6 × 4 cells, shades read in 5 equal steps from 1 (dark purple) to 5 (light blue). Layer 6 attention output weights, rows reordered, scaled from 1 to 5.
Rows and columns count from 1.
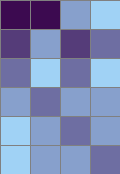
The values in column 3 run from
2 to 4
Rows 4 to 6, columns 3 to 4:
4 4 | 3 4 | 4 3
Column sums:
20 21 20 24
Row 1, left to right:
1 1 4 5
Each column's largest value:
5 5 4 5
